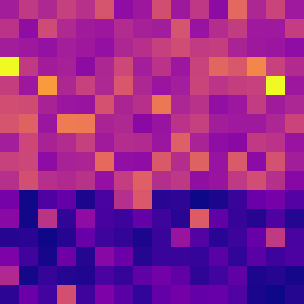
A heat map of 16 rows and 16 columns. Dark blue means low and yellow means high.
Average level on the scale: 30%. Seam: horizontal, 60% of the way down, the top part higher. Stripes: none. Ninth with the lowest average: bottom right.
